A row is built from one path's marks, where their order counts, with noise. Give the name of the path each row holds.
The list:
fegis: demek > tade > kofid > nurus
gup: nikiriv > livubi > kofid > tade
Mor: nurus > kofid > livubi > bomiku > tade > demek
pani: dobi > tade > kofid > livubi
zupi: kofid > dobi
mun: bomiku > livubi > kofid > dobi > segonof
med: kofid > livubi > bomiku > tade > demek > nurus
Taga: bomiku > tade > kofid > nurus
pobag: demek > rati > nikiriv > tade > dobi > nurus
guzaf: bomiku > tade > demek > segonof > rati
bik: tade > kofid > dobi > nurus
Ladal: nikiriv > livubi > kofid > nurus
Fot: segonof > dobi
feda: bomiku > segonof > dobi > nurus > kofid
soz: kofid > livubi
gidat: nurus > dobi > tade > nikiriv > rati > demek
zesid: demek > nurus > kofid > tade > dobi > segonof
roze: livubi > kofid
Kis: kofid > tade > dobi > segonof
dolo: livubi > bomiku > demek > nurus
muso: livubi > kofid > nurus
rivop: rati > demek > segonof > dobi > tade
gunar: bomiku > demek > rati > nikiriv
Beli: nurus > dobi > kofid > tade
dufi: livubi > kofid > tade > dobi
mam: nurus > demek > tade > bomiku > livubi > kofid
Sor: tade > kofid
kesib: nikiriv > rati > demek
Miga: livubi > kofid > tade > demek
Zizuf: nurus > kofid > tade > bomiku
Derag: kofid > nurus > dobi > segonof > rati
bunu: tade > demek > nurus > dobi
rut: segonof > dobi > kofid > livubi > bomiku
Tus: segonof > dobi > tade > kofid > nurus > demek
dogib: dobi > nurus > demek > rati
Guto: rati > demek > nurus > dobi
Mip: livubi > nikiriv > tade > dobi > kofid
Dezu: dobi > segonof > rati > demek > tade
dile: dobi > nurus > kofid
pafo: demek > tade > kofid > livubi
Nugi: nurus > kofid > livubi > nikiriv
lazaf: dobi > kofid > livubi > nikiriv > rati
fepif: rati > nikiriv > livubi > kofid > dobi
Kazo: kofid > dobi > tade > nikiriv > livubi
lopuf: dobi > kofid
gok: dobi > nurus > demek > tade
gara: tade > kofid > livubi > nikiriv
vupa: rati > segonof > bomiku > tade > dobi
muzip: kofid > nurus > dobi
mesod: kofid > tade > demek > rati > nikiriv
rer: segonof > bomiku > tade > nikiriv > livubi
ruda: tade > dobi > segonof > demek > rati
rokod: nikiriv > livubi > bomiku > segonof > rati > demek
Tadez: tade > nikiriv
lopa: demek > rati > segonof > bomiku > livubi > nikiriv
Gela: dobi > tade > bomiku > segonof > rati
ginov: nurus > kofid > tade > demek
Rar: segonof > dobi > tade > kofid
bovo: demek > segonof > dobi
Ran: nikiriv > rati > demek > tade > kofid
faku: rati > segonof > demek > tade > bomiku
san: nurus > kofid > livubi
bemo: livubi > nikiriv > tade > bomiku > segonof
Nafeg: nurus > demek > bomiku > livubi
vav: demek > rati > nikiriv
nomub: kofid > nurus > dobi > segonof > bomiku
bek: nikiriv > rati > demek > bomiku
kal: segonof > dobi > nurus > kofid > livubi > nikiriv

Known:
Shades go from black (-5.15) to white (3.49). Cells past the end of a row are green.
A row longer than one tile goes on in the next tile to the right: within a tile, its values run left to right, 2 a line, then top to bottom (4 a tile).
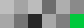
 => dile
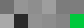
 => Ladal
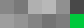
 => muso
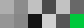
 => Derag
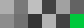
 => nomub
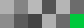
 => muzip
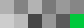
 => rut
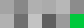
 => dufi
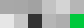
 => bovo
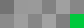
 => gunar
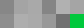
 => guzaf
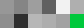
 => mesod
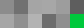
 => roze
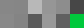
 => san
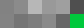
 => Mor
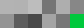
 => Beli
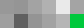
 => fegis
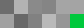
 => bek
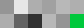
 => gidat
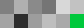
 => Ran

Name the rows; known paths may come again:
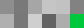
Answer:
Miga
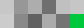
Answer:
Rar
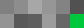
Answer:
Nugi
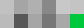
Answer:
pani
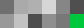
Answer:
Nafeg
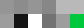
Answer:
gara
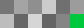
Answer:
bemo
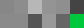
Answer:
san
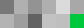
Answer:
vav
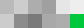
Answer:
ruda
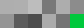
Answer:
Beli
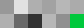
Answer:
gidat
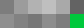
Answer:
mam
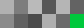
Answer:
muzip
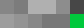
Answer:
muso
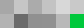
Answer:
bunu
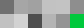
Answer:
lopa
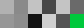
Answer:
Derag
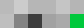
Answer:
gok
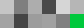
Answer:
Kis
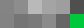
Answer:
Mor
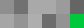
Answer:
roze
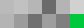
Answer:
Gela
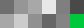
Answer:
dolo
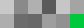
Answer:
lopuf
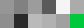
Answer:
mesod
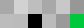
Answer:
dogib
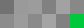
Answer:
gunar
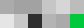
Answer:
bovo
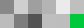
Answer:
pobag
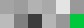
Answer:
zesid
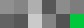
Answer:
Taga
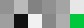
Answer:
Tadez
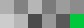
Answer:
rut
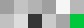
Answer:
rivop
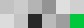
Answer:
Dezu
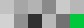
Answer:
Tus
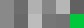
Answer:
med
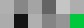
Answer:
Kazo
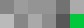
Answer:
rer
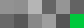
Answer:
Zizuf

